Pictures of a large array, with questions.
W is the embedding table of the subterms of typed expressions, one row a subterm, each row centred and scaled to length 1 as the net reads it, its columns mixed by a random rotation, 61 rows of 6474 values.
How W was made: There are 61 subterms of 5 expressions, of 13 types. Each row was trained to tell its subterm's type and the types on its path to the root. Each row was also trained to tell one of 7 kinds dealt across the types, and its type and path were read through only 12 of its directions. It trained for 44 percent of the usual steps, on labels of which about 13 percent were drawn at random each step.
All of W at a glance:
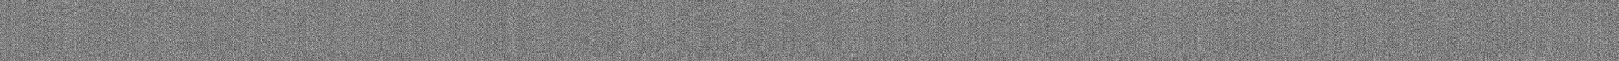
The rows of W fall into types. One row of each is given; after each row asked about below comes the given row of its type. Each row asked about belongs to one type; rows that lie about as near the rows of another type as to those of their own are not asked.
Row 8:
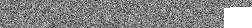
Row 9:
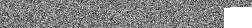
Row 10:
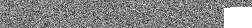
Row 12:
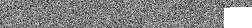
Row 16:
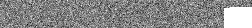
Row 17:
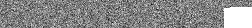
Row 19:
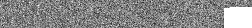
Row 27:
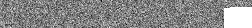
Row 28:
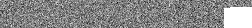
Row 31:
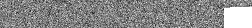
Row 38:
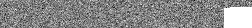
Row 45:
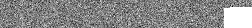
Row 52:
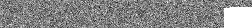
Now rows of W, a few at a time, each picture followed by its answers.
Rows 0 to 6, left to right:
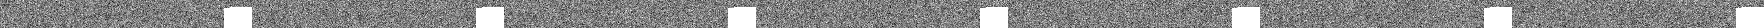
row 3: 27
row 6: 52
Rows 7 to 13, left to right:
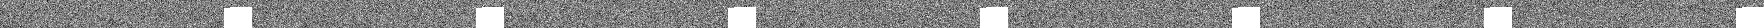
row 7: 9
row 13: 45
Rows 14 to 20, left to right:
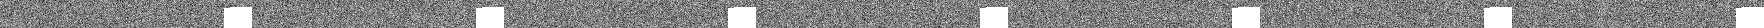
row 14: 31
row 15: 31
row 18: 19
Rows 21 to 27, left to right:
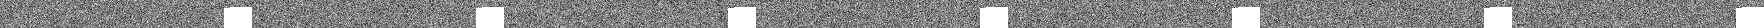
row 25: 10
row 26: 31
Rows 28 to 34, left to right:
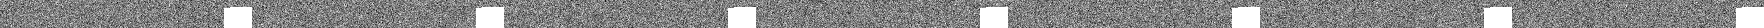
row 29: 52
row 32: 28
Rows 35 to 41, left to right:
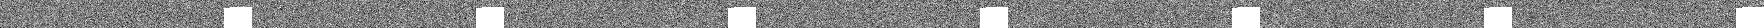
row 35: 28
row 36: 16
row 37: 27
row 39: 52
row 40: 52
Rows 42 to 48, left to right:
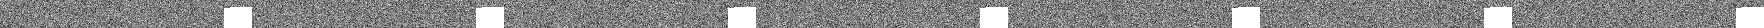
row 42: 9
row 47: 28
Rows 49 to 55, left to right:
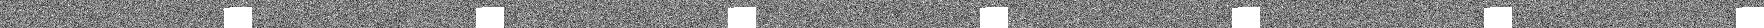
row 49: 45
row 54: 27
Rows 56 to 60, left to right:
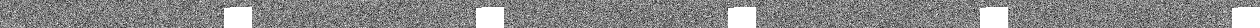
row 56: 31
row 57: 16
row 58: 16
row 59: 27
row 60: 16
